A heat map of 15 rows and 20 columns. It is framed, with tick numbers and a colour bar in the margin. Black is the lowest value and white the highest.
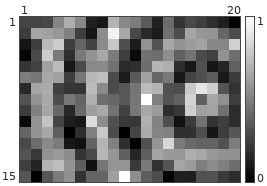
Odd rows or columns: none. Average level on the scale: 40%. Slope: none. Rings: centred on the middle right.
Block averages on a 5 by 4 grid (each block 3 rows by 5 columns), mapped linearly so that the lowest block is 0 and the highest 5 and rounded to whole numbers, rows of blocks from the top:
3313 | 2320 | 2345 | 2220 | 3323
